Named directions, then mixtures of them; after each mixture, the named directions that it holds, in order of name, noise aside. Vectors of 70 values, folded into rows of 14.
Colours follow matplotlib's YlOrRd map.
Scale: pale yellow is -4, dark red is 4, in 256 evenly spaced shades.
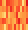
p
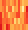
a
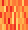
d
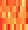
a, p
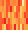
a, d, p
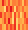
d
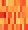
d, p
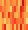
a, d, p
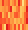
a, d, p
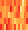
a, d, p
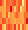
a, d, p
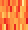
a, d, p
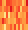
p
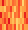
a, d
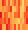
a, d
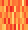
d, p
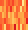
a, d, p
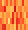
d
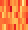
a, d, p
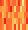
a, d, p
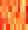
a, p
